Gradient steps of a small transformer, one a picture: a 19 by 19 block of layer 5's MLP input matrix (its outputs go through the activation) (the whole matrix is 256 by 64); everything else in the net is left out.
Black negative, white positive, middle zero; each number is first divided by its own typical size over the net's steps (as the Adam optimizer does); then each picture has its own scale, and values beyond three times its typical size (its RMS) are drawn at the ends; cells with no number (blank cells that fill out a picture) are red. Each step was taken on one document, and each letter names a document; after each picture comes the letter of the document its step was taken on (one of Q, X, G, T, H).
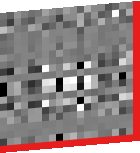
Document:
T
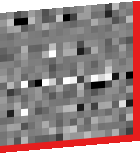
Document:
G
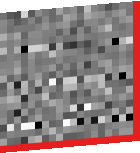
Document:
G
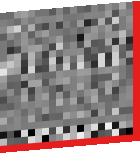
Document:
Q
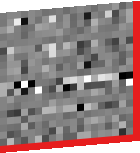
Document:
G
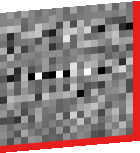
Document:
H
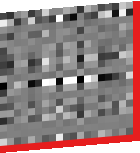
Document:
T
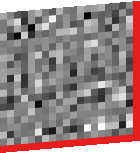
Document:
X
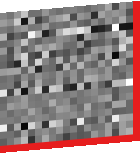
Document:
Q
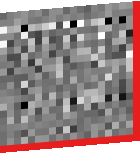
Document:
H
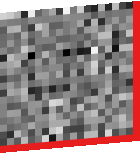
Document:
Q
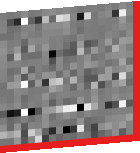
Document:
G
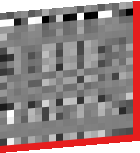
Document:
T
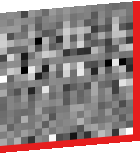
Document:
Q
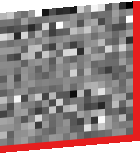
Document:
X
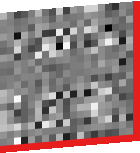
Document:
X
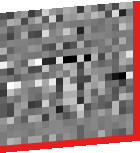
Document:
T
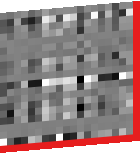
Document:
T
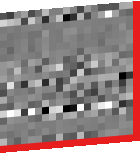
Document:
T
